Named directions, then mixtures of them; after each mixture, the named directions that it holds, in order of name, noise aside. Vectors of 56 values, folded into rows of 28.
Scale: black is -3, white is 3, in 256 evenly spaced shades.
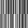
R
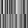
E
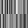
E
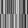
E, R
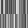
E, R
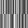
R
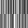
R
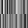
E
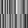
E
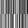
R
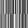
R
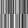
R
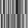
E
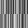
R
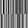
E, R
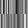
E
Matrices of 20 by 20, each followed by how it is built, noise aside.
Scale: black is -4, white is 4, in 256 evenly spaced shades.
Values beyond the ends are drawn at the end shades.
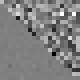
upper triangular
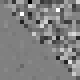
upper triangular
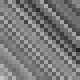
Toeplitz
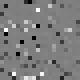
sparse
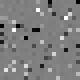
sparse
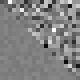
upper triangular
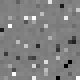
sparse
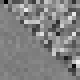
upper triangular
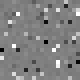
sparse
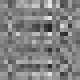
low rank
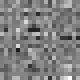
low rank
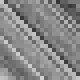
Toeplitz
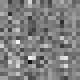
low rank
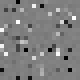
sparse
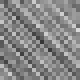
Toeplitz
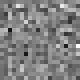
low rank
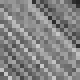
Toeplitz
